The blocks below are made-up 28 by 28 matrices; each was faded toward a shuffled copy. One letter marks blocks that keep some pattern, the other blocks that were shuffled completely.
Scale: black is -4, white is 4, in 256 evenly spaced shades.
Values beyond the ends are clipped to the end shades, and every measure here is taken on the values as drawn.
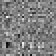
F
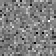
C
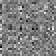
F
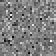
C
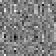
F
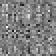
F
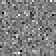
C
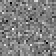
C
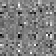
F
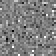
C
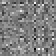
F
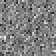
C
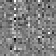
F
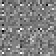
F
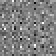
F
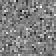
C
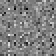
F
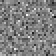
C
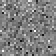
C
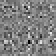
F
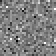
C
